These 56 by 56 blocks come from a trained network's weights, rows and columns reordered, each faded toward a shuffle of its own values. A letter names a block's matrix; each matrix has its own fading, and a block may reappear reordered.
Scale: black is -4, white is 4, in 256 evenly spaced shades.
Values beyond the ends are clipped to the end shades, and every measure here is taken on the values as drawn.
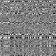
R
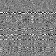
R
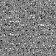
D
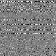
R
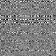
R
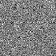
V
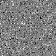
D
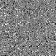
D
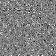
D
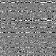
R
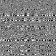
R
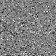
D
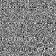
V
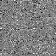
D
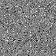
D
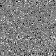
D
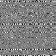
R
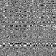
R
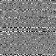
R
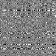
R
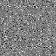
D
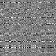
R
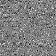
D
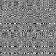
R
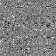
D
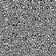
D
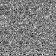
V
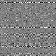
R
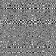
R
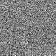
V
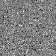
D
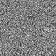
V
